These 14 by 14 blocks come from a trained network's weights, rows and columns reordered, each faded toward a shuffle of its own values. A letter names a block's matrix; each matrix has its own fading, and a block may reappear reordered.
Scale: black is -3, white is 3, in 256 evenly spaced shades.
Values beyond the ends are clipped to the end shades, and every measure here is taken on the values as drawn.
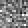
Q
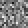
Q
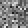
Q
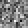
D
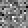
D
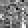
Q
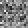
Q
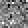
D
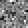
D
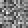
Q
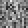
Q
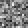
Q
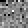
D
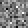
D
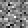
D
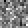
Q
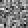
Q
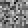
Q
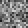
Q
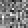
Q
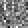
Q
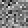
Q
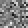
Q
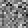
Q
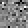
D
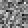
Q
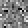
D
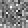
Q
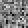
D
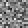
Q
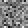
Q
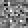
D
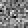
Q
